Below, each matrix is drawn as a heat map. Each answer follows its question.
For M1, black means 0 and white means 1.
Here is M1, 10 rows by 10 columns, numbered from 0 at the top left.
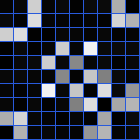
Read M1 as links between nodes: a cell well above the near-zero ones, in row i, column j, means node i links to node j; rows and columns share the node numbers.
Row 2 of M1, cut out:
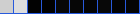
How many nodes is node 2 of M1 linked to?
2
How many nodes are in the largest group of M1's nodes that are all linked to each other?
3
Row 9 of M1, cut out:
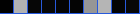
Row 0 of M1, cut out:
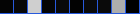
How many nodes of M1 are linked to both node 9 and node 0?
0
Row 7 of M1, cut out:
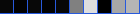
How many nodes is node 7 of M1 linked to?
4
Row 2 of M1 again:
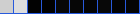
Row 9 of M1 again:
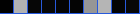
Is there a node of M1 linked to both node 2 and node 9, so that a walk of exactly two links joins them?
yes
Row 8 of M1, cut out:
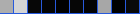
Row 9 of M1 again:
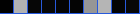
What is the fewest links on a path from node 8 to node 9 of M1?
2
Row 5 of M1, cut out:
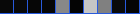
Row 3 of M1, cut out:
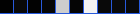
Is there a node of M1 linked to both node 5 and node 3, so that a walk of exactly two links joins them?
yes
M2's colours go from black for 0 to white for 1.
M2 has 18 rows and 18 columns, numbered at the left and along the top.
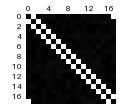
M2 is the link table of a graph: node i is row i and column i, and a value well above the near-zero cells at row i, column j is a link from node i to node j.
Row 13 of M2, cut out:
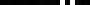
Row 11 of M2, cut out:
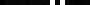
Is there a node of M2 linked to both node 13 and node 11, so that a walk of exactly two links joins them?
yes
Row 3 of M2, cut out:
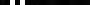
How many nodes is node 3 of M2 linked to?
2
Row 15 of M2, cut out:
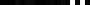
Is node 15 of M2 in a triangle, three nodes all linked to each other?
no
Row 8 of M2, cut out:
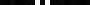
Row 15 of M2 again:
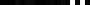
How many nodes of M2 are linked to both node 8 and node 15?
0
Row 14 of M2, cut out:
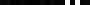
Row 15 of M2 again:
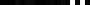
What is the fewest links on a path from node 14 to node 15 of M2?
1
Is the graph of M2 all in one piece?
yes
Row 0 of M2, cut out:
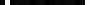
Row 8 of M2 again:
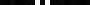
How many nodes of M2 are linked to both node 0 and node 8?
0
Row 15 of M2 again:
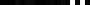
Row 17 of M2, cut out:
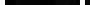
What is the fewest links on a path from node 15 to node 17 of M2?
2
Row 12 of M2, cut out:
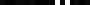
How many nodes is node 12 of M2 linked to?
2
